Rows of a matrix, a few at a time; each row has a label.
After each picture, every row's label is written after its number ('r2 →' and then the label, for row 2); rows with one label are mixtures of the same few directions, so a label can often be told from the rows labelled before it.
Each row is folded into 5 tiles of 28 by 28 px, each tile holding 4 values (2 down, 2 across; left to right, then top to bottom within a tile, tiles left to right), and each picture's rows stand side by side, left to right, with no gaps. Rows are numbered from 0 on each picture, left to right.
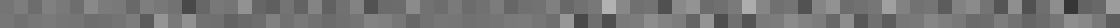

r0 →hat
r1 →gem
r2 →hat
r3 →hat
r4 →gem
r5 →gem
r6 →gem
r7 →hat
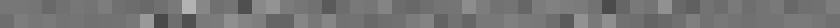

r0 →gem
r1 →gem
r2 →gem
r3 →gem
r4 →gem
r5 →hat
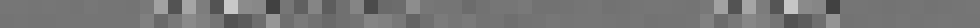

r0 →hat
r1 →hat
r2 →hat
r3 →gem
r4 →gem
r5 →hat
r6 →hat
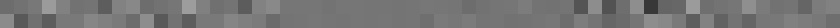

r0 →gem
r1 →gem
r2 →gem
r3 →gem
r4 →hat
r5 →gem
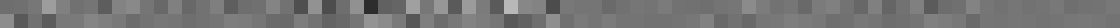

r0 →gem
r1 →hat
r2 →hat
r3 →hat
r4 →gem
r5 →gem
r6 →hat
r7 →hat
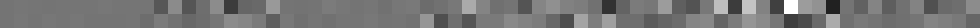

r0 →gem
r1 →hat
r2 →gem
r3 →gem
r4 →gem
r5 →hat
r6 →hat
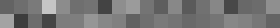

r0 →gem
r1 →hat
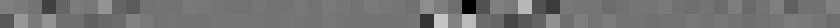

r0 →gem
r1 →gem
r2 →hat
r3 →gem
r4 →gem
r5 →hat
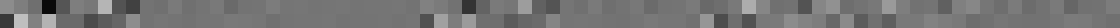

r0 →gem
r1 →hat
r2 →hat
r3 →gem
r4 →hat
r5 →gem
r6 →gem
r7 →hat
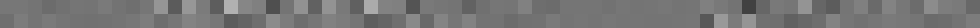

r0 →gem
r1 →hat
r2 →hat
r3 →gem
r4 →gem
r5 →gem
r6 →hat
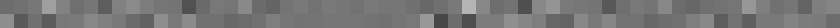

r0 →gem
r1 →gem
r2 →hat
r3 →gem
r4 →gem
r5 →gem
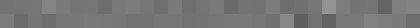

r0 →gem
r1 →hat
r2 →gem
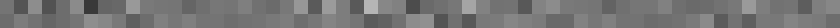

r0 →hat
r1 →gem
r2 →hat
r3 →gem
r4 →gem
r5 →gem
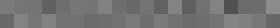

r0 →gem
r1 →hat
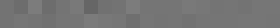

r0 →hat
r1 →gem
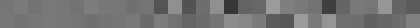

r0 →hat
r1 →hat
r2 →gem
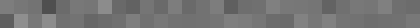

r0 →gem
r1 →hat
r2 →gem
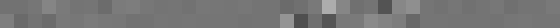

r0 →gem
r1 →gem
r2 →gem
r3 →hat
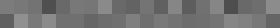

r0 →gem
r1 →hat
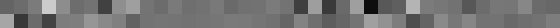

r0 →gem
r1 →hat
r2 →hat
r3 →gem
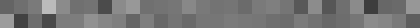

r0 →gem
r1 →gem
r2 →hat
